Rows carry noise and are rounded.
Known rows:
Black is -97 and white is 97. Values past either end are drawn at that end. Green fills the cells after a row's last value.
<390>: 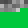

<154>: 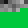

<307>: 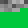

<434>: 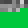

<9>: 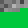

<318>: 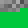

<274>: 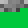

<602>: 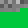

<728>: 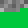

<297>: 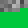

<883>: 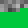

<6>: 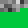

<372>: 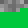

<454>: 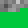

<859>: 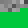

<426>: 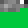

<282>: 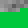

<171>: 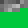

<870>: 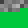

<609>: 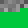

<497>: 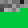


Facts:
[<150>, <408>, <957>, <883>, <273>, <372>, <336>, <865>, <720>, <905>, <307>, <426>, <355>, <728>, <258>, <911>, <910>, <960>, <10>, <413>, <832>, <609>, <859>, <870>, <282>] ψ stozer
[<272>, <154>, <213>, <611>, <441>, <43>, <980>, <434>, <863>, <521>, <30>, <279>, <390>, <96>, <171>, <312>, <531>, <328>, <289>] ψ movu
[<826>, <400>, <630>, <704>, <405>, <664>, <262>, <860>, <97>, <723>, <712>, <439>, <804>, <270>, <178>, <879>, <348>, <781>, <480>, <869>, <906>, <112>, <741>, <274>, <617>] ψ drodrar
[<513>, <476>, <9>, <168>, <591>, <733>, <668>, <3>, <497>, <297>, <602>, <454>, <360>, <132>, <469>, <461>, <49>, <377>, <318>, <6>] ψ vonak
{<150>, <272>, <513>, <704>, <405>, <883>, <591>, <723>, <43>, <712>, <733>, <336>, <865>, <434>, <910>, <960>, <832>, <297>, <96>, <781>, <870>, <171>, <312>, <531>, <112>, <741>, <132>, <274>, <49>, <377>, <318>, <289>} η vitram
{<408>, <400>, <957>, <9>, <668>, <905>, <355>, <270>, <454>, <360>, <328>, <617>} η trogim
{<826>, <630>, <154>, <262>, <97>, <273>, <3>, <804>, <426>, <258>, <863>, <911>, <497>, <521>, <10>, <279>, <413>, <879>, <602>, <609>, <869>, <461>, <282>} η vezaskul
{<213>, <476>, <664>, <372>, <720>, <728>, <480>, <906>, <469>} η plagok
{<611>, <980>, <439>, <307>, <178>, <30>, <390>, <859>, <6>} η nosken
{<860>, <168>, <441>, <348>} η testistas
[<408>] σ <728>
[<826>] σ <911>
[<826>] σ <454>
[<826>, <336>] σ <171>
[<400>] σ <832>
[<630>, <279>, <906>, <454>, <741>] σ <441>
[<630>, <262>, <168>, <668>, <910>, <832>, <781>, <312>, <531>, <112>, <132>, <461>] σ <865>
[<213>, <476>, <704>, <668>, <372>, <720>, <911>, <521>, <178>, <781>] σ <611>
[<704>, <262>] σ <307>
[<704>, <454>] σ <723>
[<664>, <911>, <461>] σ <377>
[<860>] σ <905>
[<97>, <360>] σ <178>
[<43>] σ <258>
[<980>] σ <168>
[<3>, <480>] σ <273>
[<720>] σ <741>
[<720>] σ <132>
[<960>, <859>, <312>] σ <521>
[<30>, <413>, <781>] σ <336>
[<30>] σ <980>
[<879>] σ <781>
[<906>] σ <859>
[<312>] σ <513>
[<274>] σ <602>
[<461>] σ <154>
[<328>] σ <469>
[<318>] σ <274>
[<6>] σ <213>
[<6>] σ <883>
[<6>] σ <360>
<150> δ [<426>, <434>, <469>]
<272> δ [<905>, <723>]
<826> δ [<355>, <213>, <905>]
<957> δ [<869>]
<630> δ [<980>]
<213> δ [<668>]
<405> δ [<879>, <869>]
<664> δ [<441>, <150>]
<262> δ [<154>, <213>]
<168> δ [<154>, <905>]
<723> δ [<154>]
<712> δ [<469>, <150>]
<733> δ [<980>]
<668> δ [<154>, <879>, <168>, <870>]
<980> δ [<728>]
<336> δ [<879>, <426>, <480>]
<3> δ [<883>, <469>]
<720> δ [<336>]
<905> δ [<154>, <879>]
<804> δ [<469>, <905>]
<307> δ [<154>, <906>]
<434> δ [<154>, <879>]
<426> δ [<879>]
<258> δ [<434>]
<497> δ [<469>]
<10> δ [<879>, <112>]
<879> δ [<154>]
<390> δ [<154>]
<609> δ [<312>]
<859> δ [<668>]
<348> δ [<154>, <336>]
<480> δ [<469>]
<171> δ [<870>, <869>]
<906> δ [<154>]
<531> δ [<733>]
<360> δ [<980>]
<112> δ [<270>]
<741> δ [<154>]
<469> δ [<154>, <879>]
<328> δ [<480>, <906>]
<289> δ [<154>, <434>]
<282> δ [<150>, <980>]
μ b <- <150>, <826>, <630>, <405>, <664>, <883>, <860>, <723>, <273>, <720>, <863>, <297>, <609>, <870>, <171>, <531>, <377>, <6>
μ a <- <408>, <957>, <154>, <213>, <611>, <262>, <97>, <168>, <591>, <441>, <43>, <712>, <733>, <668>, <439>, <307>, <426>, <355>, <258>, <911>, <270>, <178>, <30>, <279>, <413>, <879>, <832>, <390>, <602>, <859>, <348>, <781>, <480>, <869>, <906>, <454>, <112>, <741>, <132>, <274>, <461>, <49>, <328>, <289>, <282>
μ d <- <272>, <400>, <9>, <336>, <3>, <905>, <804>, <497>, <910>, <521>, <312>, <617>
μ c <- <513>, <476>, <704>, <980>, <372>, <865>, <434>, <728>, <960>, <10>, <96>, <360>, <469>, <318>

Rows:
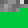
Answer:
<10>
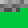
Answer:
<439>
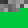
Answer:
<273>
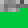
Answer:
<733>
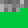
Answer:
<213>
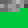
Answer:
<668>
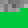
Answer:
<980>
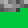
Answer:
<405>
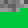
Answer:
<441>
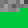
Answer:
<258>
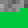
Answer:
<43>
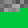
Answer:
<150>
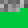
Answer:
<328>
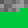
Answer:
<30>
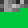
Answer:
<336>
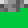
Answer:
<712>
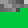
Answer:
<664>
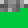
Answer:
<480>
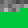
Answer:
<521>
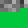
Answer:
<723>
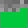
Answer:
<96>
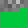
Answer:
<461>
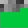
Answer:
<804>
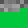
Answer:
<720>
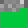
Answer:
<957>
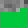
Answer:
<279>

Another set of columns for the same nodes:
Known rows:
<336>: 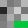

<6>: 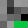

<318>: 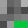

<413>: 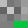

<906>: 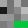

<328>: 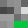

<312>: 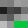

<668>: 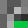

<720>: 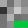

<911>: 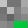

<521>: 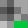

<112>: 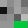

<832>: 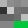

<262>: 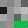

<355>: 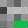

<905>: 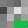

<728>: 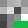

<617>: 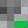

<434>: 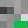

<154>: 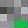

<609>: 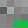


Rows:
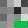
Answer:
<630>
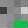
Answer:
<270>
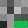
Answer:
<469>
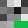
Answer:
<531>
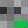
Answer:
<860>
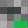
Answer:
<863>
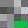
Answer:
<390>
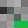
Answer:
<289>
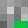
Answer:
<282>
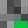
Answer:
<454>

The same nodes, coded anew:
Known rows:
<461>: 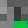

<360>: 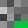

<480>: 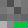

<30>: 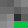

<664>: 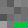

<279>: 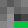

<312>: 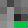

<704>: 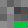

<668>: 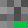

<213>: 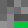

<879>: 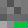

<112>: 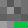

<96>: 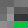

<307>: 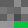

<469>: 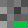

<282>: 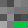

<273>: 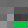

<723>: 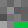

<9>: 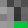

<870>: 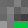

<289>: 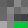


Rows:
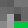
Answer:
<611>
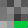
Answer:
<905>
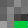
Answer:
<434>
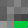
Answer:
<171>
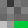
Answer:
<804>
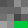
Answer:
<390>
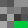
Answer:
<728>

